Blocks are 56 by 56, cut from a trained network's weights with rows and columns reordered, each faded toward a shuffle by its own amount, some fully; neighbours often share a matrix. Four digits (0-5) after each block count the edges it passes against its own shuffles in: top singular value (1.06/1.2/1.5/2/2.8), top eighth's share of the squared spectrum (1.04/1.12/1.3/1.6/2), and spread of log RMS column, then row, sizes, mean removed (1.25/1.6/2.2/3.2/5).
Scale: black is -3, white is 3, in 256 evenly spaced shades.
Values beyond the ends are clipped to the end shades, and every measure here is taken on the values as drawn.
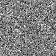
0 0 0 0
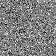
0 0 0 0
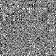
3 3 1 1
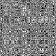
4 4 2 2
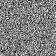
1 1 0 0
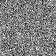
0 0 0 0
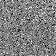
2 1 0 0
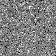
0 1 0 0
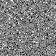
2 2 0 0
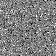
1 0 0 0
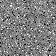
0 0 0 0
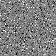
1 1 0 0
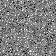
0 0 0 0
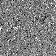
0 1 0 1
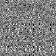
3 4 2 2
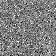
1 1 0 0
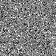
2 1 0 1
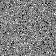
1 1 0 0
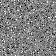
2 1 0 0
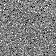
0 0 0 0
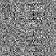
3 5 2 2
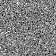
0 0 0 0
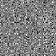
3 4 2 2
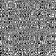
4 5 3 3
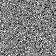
2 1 0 0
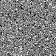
2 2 1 0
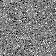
1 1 0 0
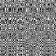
4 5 3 3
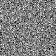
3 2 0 0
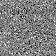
2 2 0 0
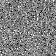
0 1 0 1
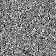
2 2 0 1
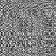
4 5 3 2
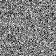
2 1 0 0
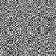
4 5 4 2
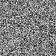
2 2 0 0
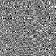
3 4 2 2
